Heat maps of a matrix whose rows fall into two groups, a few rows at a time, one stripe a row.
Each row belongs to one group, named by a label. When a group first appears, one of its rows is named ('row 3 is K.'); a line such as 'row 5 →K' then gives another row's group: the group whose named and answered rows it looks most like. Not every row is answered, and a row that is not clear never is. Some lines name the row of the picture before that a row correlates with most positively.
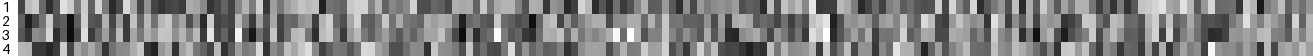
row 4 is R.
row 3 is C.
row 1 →R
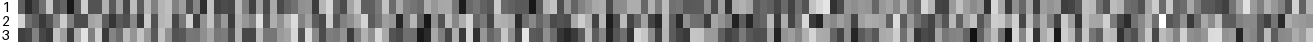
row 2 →R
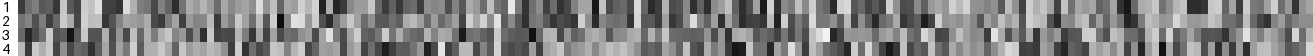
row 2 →R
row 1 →R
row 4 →C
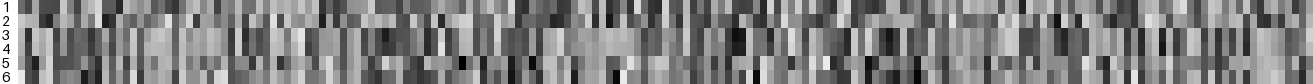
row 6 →C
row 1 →R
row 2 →R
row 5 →C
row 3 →C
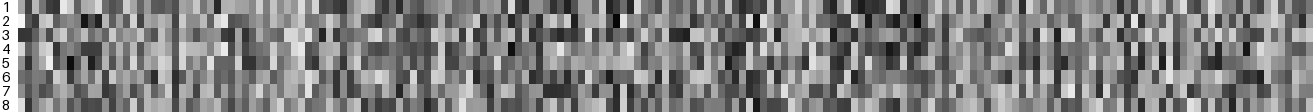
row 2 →C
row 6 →R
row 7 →R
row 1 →R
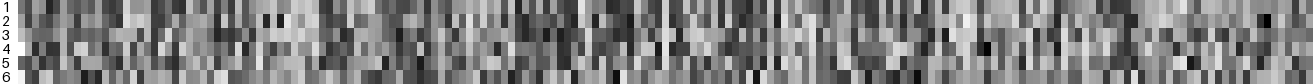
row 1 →R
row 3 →R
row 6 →C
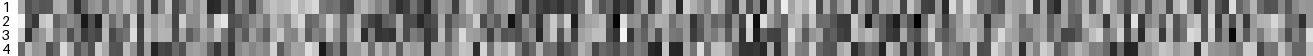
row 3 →C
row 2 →C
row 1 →R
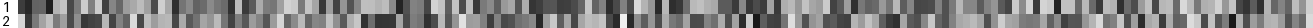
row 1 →R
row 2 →C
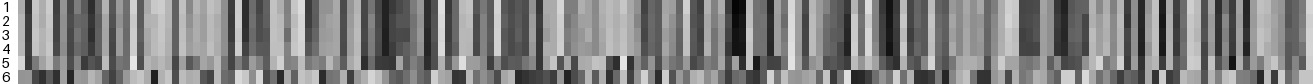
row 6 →R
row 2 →C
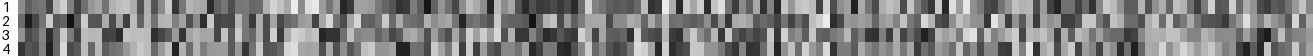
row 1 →R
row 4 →R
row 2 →C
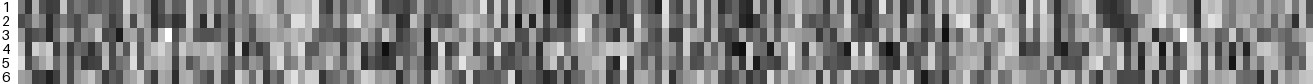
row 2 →R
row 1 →R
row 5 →C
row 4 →C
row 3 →R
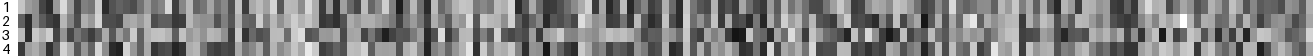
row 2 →R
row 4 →R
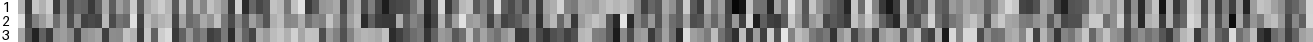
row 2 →C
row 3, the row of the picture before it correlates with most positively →2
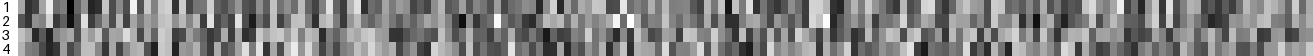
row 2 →C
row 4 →R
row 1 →C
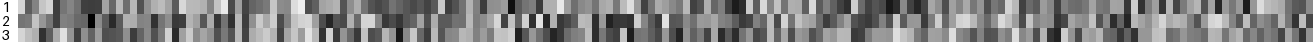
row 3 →R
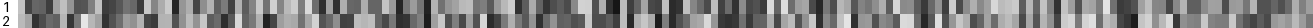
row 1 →R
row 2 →R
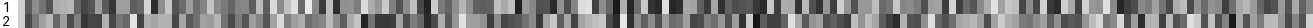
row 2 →C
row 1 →R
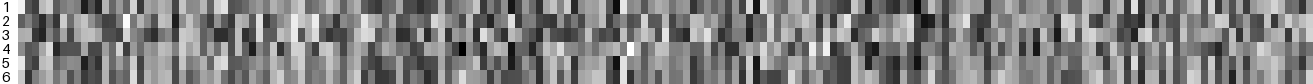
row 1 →C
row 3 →R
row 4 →C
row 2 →R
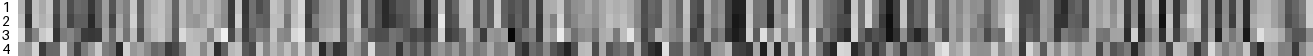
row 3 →C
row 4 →R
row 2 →C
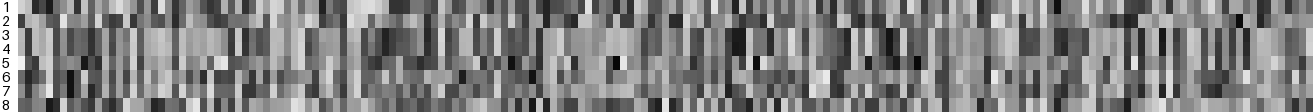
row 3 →C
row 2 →R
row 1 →R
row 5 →C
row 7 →C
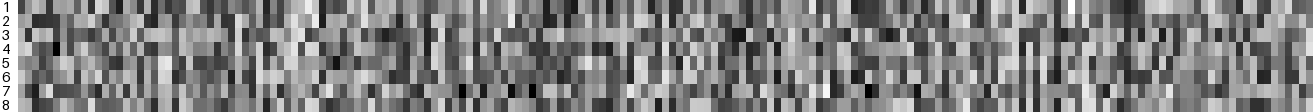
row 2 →R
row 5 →R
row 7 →C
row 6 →R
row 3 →C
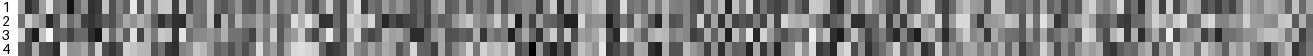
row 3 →C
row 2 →R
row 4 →R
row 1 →C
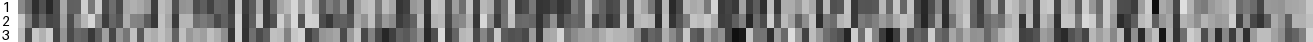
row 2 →R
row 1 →R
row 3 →C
